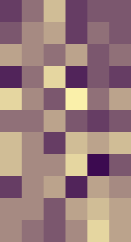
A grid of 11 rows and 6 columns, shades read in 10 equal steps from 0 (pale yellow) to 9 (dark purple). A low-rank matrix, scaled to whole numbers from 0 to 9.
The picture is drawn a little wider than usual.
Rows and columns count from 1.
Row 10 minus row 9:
-3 0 3 -5 -1 -1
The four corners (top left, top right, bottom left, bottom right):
7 6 4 3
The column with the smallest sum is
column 3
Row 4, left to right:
8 5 1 8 6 7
